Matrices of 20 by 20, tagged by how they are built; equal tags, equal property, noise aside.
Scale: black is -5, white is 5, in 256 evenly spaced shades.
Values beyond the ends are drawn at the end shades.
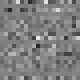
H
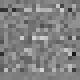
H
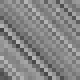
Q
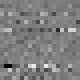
H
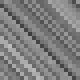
Q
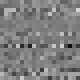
H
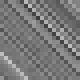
Q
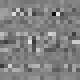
H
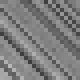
Q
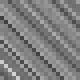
Q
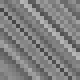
Q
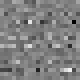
H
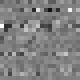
H
